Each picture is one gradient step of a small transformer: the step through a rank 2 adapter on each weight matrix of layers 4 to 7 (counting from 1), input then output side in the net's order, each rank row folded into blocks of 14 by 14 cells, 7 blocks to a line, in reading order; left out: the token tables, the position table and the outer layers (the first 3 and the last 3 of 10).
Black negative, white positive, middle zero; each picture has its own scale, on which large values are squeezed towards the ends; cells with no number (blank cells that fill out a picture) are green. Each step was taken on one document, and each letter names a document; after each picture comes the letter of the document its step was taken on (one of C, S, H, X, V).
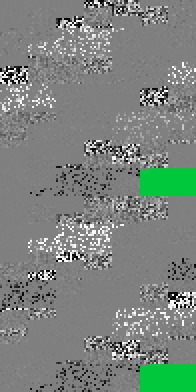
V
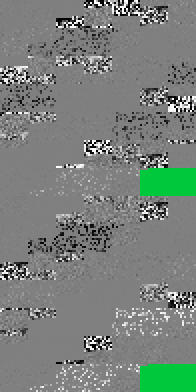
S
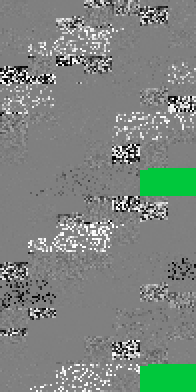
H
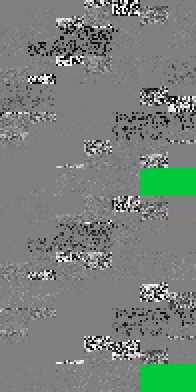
S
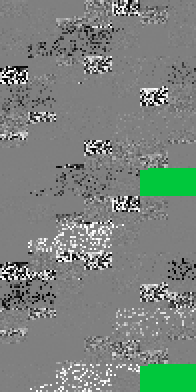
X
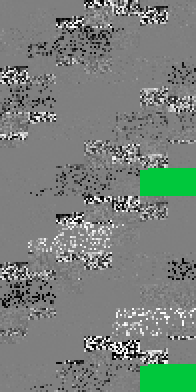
X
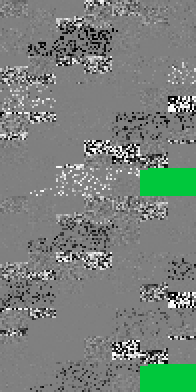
S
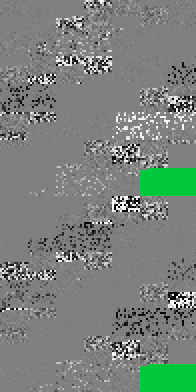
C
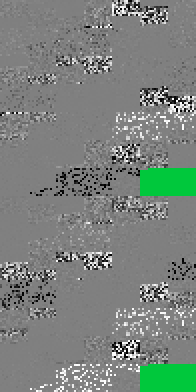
C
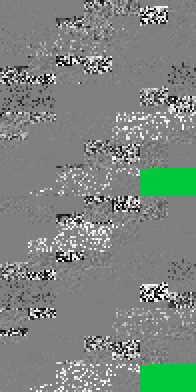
X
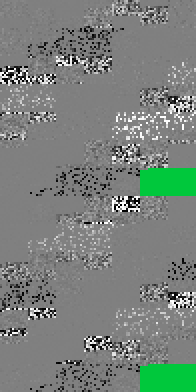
V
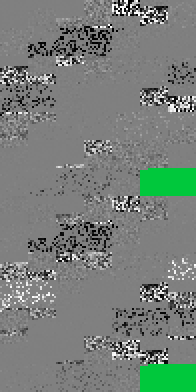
S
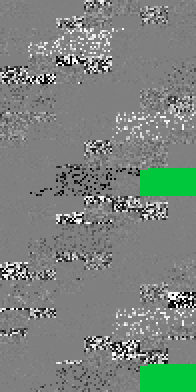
C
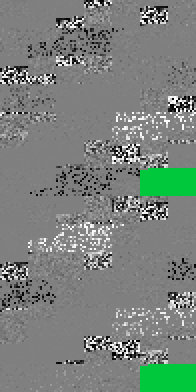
X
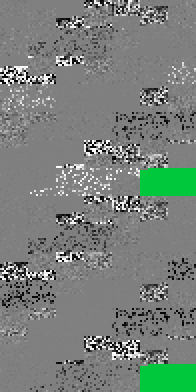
S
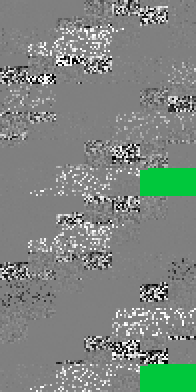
H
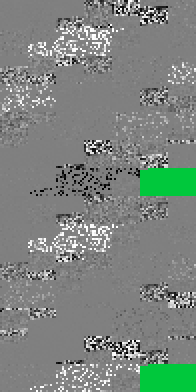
H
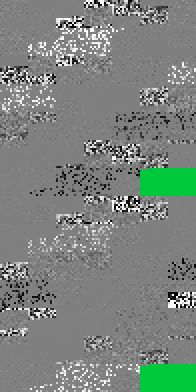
H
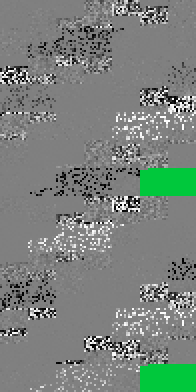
V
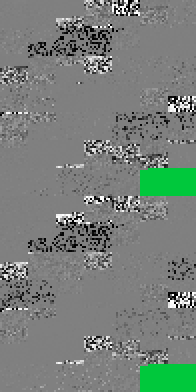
S
